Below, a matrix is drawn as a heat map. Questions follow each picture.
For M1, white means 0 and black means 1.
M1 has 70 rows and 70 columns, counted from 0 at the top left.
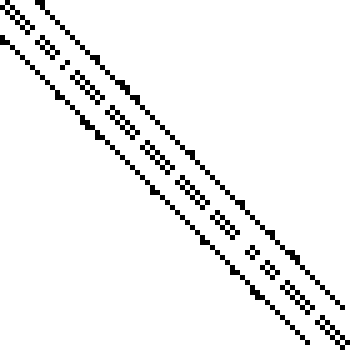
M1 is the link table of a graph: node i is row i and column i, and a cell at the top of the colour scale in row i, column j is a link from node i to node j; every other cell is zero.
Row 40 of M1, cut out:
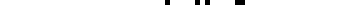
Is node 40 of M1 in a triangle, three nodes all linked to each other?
yes
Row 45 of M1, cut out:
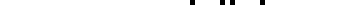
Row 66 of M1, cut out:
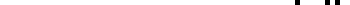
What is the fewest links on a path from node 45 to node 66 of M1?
3
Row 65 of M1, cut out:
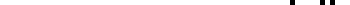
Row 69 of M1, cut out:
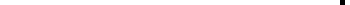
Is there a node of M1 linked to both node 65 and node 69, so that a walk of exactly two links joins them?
no
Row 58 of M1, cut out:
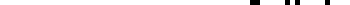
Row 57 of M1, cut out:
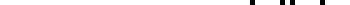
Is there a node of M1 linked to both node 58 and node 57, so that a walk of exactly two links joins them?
yes
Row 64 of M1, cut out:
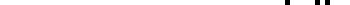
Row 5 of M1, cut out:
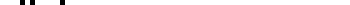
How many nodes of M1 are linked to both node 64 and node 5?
0
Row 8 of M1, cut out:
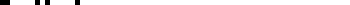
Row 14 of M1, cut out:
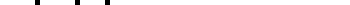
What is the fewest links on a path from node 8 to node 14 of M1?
2
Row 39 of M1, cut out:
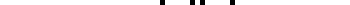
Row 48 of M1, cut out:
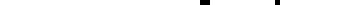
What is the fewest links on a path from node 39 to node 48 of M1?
2
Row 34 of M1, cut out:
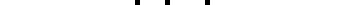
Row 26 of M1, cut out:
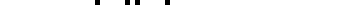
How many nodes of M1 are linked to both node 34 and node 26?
2
